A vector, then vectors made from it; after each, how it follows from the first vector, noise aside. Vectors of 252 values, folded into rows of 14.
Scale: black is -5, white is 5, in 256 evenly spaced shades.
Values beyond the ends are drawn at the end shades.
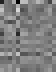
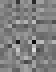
wrapped around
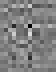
wrapped around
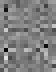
wrapped around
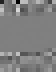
partly zeroed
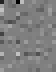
partly zeroed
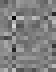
wrapped around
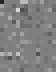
partly zeroed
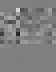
partly zeroed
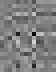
wrapped around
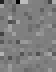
partly zeroed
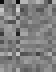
copied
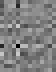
wrapped around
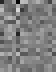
copied
